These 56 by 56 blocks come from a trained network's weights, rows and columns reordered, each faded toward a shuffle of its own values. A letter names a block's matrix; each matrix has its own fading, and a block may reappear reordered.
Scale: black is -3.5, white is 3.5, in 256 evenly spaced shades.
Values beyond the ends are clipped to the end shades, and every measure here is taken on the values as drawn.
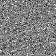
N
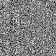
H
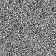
H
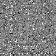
N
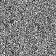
H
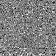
N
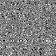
N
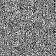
H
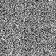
H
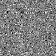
N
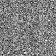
H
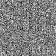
H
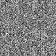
H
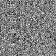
H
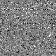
N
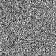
H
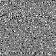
N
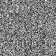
H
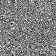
N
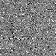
N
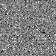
N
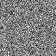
H
